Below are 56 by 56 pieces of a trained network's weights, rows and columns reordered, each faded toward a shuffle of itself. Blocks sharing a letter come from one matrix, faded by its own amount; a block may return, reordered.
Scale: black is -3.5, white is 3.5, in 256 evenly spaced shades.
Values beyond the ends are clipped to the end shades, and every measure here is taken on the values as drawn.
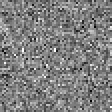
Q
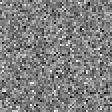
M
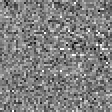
M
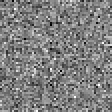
Q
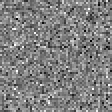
M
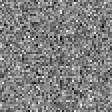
Q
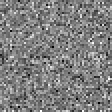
M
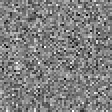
Q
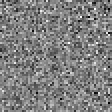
Q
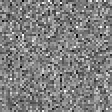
Q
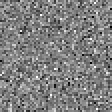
M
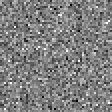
M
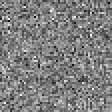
Q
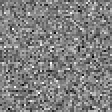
M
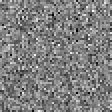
Q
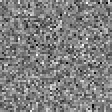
Q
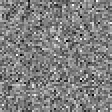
Q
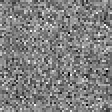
Q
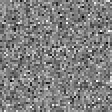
M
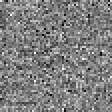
Q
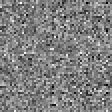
Q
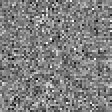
Q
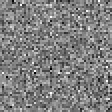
Q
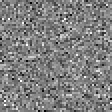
M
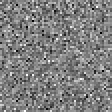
M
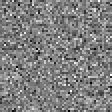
M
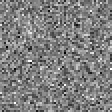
Q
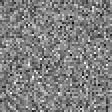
Q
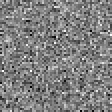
Q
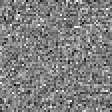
M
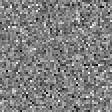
M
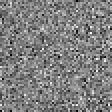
Q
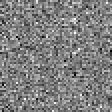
Q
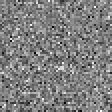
M
